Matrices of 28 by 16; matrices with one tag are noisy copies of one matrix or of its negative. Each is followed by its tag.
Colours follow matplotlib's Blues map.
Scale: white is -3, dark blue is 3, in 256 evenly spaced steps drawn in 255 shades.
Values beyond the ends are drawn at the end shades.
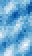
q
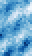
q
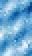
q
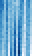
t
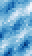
q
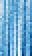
t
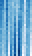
t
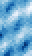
q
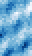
q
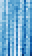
t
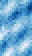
q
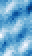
q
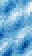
q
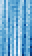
t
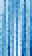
t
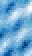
q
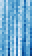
t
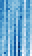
t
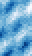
q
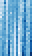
t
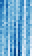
t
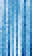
t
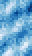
q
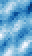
q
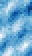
q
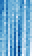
t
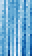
t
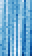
t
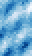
q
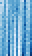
t
